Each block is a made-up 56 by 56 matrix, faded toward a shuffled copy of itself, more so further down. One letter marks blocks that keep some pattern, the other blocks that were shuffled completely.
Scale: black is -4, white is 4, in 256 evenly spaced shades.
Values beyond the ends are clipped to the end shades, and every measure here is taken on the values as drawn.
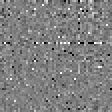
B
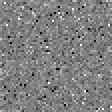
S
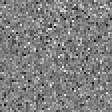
S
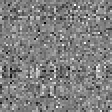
B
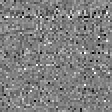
B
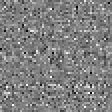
B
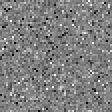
S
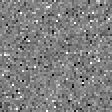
S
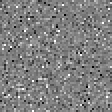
S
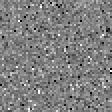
S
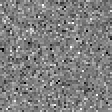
S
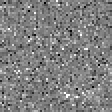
S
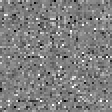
B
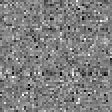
B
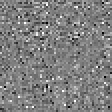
B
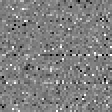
B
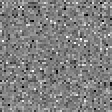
B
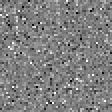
S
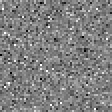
S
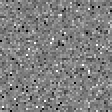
S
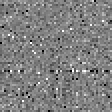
B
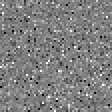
S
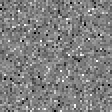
S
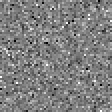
S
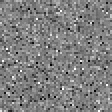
S
